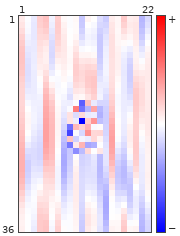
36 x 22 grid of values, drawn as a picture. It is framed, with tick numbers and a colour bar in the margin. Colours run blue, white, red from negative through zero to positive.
Roughest part: centre. Odd patch: rougher, in the centre. Histogram: heavy tails on both sides. Grain: streaks running down.
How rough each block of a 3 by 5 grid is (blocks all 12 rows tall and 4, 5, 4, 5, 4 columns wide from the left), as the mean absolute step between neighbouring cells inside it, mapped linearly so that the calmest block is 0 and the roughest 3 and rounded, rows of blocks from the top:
0 0 0 0 0 / 0 1 3 1 0 / 0 0 0 1 0
